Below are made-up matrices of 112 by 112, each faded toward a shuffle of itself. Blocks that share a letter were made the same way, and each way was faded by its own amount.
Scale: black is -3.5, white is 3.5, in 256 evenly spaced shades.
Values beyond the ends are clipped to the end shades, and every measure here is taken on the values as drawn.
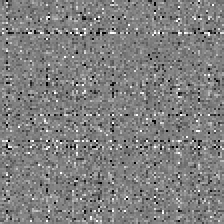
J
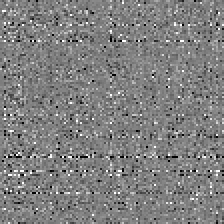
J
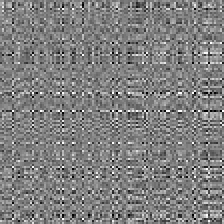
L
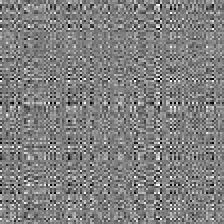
L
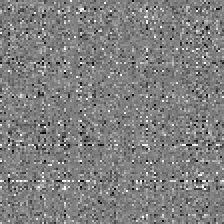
J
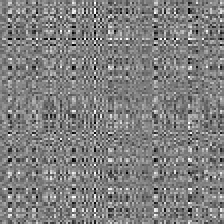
L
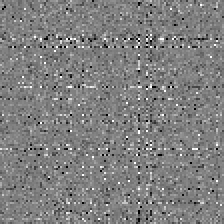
J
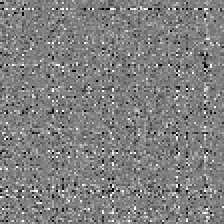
J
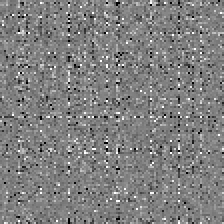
J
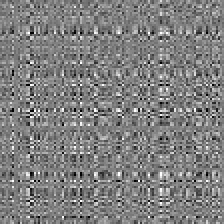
L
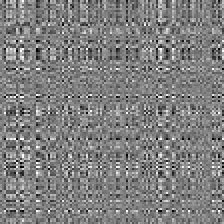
L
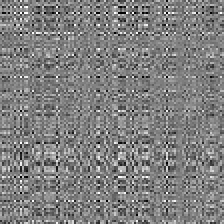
L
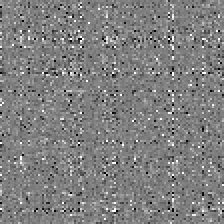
J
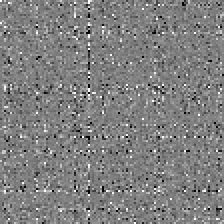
J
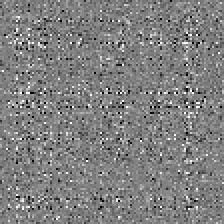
J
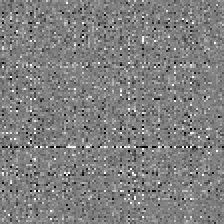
J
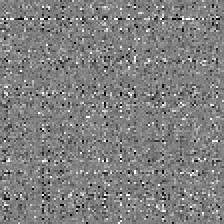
J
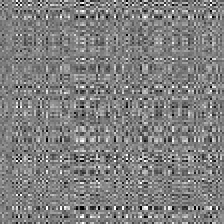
L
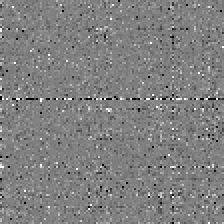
J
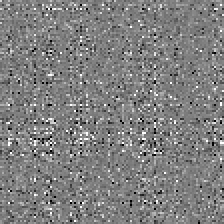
J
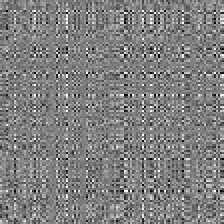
L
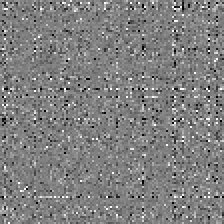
J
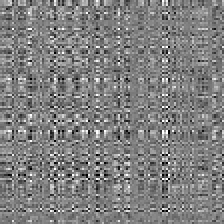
L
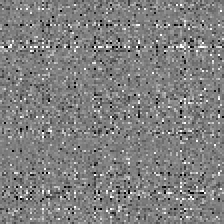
J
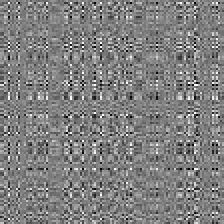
L
